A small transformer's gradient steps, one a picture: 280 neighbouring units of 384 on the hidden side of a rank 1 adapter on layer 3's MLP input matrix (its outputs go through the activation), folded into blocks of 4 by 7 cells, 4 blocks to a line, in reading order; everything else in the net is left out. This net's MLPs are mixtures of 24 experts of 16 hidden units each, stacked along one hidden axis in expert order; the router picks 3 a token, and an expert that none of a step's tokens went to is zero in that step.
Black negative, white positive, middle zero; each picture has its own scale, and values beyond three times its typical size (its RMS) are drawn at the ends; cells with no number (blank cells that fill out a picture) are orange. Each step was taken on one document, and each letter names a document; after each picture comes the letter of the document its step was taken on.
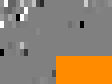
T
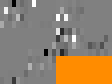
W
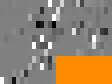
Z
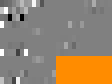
T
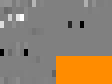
T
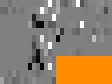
Z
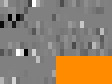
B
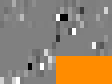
W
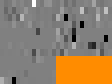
W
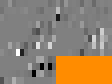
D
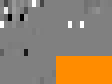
T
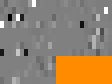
B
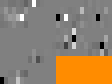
W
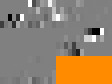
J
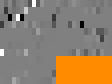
B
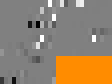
Z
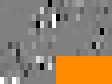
Z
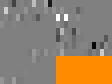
W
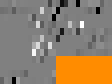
Z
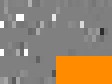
B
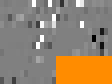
Z
